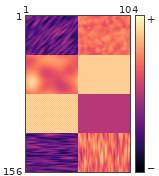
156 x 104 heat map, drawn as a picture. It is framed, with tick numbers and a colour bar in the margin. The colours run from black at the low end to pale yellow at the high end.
It is made of 4 by 2 panels. Panel 1,1: low, slanting up to the right. Panel 1,2: high, blotchy, faint in contrast. Panel 2,1: high, smooth. Panel 2,2: very high, flat. Panel 3,1: very high, checkered, faint in contrast. Panel 3,2: middling, flat. Panel 4,1: low, streaked across. Panel 4,2: high, streaked downward.
